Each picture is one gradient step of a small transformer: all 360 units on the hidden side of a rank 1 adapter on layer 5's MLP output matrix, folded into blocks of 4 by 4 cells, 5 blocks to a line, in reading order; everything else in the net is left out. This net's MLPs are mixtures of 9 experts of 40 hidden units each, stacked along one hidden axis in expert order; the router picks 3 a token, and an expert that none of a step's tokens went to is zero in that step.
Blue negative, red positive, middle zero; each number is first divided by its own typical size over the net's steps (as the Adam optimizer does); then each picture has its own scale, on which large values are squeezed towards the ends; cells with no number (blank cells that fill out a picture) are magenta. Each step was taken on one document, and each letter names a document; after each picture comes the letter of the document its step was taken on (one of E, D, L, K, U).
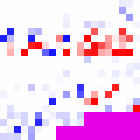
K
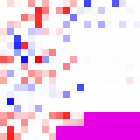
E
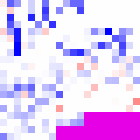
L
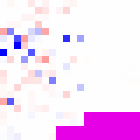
E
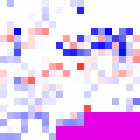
L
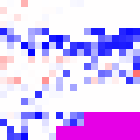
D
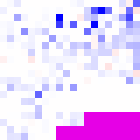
D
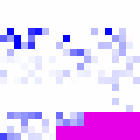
L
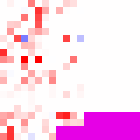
E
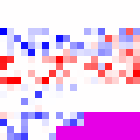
D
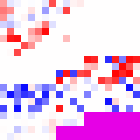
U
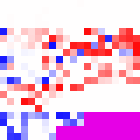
D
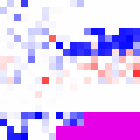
D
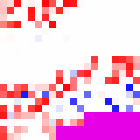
U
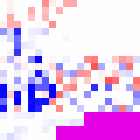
U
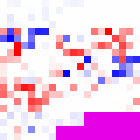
L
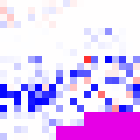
U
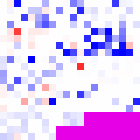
L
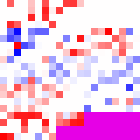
L
